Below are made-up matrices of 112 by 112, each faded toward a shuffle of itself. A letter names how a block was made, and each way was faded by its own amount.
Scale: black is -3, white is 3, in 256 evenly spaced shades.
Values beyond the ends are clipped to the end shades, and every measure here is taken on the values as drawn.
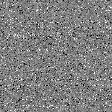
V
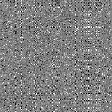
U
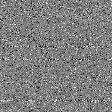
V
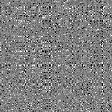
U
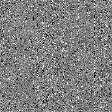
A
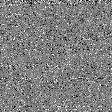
V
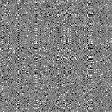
U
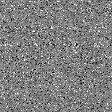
V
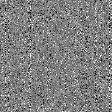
A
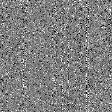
A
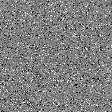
V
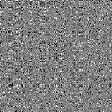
U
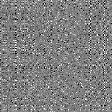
U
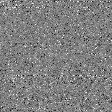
V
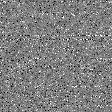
V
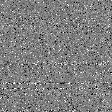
V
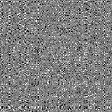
U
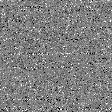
V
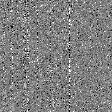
A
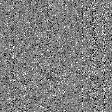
A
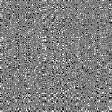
U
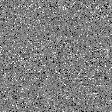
V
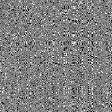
U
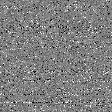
V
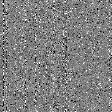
A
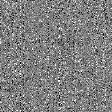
A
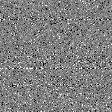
V
